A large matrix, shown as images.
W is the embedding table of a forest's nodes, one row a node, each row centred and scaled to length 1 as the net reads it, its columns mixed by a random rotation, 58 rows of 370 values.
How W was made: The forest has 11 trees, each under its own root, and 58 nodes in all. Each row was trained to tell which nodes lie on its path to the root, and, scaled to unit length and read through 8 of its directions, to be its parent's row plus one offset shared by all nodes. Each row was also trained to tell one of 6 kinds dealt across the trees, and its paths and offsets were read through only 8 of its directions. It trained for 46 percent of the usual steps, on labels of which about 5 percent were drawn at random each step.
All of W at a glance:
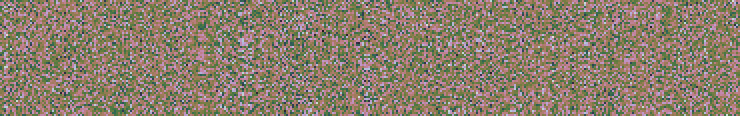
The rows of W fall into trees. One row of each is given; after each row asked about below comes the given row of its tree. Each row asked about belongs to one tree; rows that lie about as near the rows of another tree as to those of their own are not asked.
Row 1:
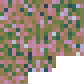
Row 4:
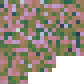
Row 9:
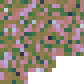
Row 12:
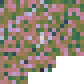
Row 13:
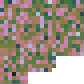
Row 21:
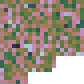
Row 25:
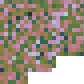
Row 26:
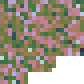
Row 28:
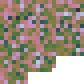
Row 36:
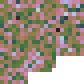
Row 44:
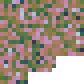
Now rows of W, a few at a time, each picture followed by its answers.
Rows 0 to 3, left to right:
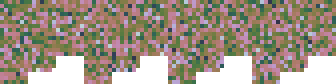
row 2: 9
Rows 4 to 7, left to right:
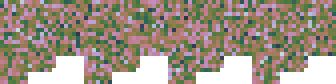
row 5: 36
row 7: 13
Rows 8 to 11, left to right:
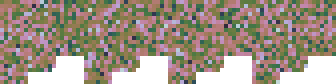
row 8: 12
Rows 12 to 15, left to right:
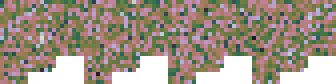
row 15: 1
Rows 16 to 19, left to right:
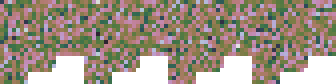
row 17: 36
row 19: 36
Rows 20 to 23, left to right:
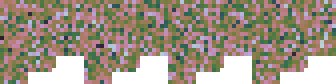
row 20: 1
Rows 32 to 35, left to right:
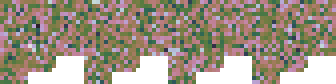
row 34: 36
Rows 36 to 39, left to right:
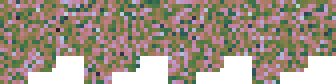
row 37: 13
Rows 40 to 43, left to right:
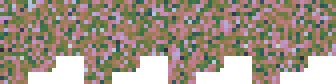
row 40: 1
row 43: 1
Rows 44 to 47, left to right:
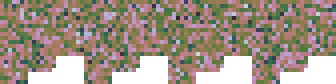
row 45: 44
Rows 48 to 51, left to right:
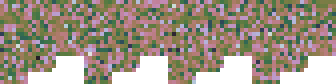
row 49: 36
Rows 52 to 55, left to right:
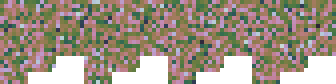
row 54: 44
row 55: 44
